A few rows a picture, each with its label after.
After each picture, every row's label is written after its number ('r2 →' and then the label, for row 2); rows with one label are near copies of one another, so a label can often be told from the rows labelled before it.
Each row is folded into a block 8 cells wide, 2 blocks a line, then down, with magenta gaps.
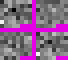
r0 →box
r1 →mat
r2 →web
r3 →box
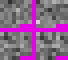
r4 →mat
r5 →box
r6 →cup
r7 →cup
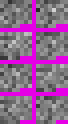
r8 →mat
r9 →mat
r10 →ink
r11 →mat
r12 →mat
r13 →ink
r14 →ink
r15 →mat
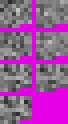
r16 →mat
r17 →ink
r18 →web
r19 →ink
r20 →cup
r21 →cup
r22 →cup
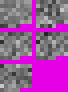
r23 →ink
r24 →web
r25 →mat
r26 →mat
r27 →box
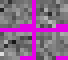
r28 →mat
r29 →web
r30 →box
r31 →ink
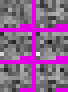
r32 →web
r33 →cup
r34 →box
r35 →box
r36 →cup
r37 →cup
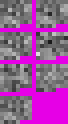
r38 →web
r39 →web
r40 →web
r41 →box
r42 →cup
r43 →ink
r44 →web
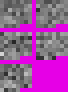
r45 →web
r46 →mat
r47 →box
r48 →ink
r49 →web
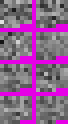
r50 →box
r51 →cup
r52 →mat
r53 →ink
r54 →cup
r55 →web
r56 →cup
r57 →cup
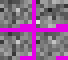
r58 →mat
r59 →box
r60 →mat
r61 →mat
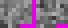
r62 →ink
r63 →cup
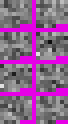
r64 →cup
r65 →ink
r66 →cup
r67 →box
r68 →box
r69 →cup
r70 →web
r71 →cup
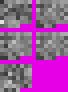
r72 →box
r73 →ink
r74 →ink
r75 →ink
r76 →web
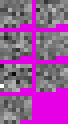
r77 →web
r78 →mat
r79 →cup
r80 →ink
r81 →box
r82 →web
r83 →web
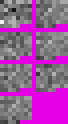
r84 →box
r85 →ink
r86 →web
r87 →ink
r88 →ink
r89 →mat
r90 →ink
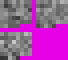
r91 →cup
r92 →ink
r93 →ink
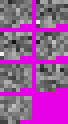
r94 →mat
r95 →box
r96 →box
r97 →mat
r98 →web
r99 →cup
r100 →ink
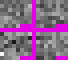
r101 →web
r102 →cup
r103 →box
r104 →ink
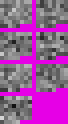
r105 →ink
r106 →cup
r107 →box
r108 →cup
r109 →ink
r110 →web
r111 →box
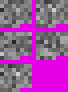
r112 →mat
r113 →mat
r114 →box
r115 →web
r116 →mat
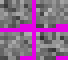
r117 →cup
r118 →ink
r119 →ink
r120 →cup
